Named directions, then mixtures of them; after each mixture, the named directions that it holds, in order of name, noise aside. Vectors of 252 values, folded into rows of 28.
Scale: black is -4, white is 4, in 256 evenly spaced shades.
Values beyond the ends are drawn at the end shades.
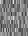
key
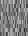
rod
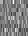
key, rod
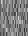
rod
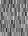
key, rod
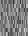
rod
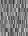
rod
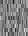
key, rod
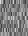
key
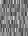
key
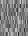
rod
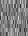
rod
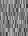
rod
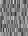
key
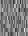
rod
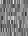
key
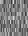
key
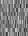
rod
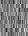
rod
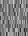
rod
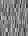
rod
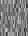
rod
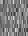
key, rod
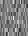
key, rod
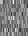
key, rod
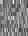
key, rod
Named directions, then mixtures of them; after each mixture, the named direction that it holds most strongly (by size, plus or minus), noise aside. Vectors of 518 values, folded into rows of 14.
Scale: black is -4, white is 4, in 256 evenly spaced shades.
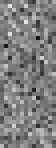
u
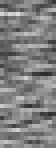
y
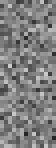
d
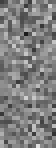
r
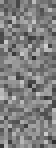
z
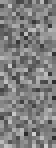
d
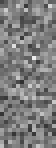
r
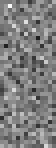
u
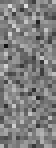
u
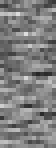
y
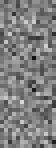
z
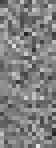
r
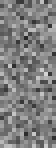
d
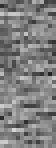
y
